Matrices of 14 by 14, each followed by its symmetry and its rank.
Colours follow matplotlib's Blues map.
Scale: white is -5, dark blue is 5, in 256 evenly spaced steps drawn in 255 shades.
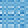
neither, rank one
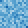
symmetric, full rank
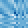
antisymmetric, rank two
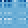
neither, rank one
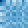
symmetric, rank two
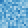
symmetric, full rank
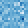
neither, rank three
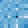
symmetric, rank two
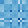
symmetric, rank two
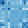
symmetric, rank two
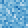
neither, full rank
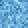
neither, full rank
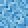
symmetric, full rank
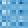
neither, rank one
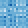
antisymmetric, rank two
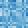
antisymmetric, rank two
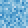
neither, full rank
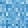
neither, rank three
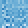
neither, rank three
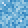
symmetric, full rank
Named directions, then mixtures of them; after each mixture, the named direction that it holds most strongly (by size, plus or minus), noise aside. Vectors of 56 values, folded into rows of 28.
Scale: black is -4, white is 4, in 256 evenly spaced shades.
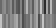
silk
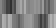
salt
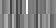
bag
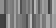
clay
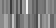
bag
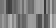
salt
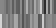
silk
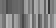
silk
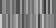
silk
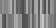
silk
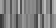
silk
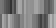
salt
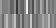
bag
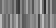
silk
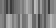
salt
